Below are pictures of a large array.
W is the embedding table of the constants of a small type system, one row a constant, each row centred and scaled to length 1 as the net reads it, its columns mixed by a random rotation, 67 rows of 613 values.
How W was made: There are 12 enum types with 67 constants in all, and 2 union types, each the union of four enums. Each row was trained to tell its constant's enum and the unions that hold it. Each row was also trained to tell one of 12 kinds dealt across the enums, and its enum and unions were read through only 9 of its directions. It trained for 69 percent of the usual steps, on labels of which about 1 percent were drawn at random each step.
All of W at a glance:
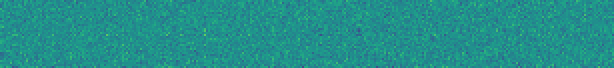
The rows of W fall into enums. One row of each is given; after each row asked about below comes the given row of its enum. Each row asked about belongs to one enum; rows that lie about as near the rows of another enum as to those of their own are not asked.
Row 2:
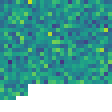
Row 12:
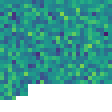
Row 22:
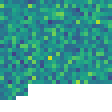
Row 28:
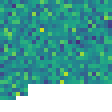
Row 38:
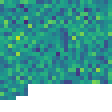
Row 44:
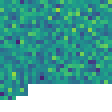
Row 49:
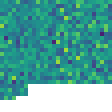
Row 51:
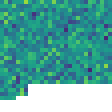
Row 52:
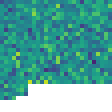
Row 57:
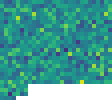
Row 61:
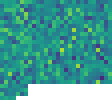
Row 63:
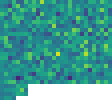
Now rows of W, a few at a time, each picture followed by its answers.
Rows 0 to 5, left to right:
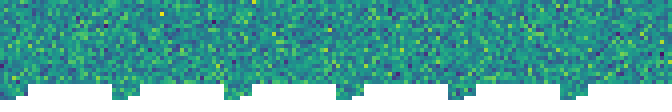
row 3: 49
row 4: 52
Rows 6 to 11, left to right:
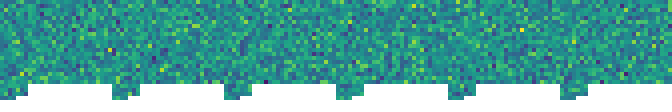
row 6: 52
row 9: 49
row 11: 22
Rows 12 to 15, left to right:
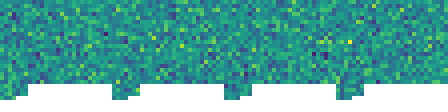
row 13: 61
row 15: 22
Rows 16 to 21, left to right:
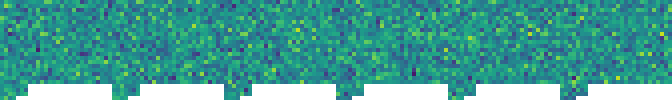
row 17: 12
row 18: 63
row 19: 52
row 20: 44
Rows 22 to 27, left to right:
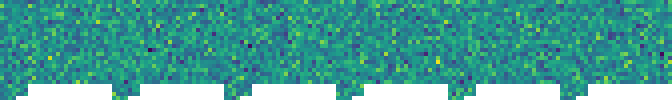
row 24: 38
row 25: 49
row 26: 44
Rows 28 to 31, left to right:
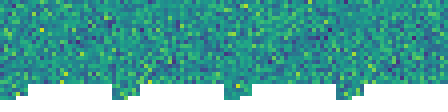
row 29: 51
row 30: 28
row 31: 51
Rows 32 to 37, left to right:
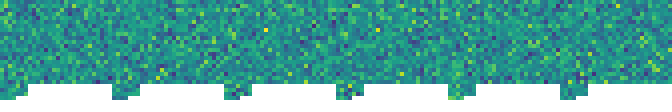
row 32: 12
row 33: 61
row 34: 28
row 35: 28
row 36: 12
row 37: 52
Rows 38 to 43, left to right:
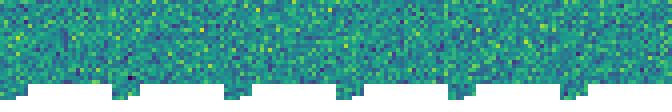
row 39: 44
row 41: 38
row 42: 49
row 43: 44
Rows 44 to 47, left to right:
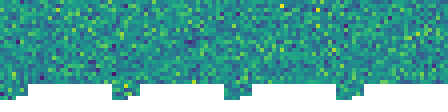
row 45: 28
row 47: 38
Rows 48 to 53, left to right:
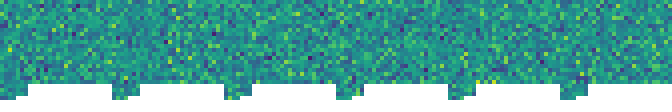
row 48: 22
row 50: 28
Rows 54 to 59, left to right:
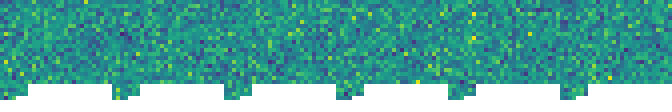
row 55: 49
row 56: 63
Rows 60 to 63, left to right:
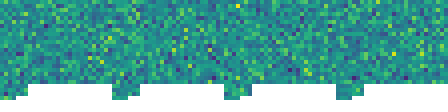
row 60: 44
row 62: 2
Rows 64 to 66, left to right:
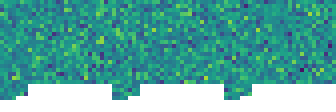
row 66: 38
